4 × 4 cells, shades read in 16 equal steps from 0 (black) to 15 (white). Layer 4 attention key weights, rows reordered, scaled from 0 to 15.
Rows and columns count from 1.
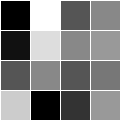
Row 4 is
12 0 3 9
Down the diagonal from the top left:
0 13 5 9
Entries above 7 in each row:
2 3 1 2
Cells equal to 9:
2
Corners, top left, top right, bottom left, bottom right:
0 8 12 9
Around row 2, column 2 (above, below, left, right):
15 8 1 8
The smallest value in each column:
0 0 3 7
